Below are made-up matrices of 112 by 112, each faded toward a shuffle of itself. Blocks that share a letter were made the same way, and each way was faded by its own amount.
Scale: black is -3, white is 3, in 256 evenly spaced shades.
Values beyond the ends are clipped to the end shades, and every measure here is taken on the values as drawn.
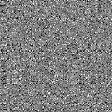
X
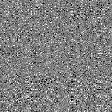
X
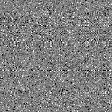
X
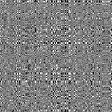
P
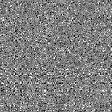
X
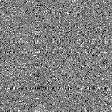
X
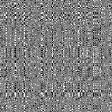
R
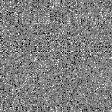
X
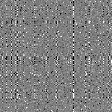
R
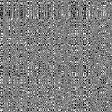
R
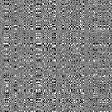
P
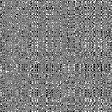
R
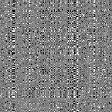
R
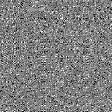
X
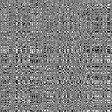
P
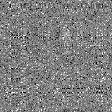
X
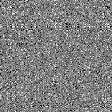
X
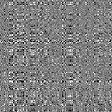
P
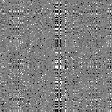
R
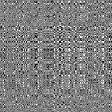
P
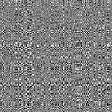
P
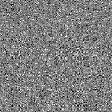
X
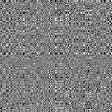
P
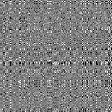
P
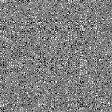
X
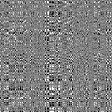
P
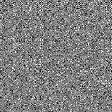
X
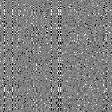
R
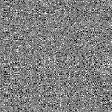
X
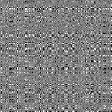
P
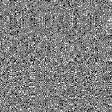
X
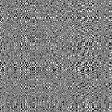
P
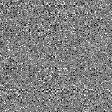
X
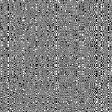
R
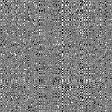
R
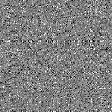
X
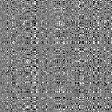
P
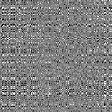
P
